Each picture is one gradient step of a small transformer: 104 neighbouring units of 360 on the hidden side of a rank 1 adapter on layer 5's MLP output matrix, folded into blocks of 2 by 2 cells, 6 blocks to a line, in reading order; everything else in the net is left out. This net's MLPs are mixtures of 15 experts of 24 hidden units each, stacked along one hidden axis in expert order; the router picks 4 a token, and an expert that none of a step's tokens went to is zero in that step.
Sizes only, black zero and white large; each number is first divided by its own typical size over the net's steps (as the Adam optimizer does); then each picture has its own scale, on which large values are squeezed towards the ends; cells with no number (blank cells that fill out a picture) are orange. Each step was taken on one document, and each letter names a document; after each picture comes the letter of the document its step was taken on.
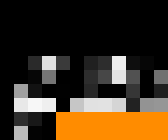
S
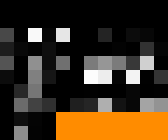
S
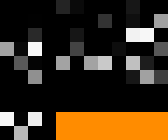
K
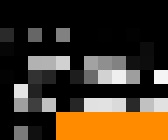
S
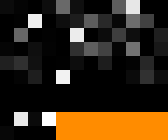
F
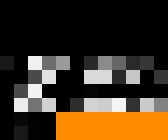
S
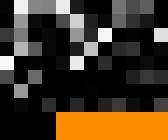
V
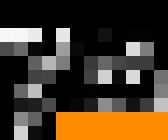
S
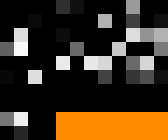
K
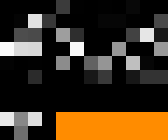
K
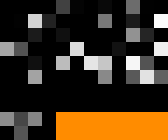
K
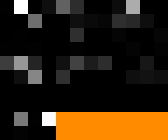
F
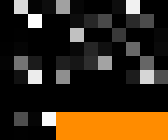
F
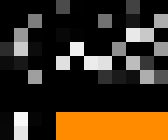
K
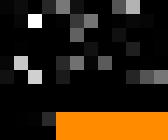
F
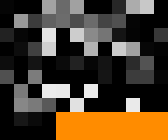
V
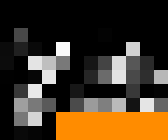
S
